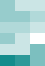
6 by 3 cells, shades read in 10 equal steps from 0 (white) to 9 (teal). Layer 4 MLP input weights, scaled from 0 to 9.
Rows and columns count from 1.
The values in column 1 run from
2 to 9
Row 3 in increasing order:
2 3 3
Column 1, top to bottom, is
4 4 3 4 2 9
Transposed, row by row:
4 4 3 4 2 9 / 2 4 3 2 2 8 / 2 3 2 0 5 5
